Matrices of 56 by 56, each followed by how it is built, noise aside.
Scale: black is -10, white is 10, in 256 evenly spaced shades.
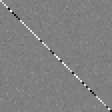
diagonal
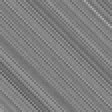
Toeplitz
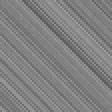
Toeplitz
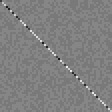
diagonal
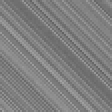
Toeplitz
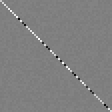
diagonal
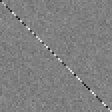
diagonal
